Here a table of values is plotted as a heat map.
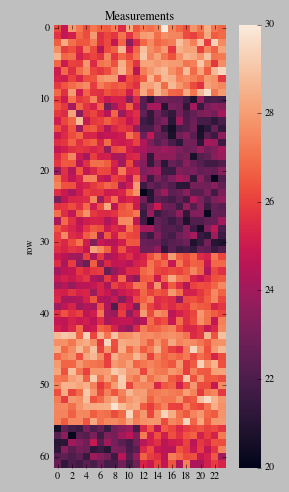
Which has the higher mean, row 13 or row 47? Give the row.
47
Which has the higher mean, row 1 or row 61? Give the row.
1
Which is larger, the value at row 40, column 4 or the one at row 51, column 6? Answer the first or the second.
the second
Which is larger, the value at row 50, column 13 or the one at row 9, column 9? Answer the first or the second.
the first
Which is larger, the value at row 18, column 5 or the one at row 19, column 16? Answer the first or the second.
the first
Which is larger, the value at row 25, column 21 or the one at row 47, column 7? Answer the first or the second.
the second
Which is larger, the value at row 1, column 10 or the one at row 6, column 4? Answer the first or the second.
the second
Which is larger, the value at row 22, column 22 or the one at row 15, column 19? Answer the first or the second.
the first
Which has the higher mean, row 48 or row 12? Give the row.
48
